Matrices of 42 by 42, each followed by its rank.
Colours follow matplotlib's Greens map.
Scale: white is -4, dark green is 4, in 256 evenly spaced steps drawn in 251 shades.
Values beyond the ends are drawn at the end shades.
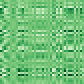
two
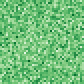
full rank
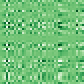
two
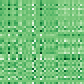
two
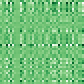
two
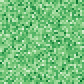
full rank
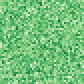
full rank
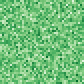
full rank
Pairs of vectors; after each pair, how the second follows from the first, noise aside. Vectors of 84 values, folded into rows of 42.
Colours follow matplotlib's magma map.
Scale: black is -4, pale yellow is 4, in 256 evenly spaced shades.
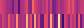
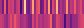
reversed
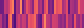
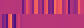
partly zeroed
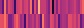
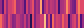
reversed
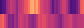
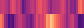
reversed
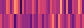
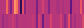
partly zeroed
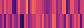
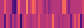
partly zeroed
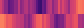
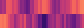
reversed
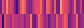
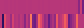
partly zeroed
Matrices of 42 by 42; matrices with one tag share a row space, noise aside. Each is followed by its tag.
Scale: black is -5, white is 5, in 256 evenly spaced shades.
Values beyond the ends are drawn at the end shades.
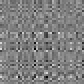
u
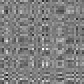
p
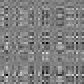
p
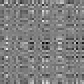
p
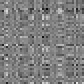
p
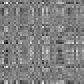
p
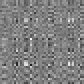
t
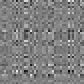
t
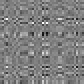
p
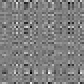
t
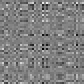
p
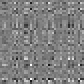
t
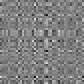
u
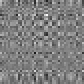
u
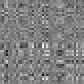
p
